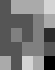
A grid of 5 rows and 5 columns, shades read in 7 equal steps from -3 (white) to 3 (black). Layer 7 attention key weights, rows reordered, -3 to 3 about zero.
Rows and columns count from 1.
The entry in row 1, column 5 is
-2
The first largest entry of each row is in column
1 1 5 1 5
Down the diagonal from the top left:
1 1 1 0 3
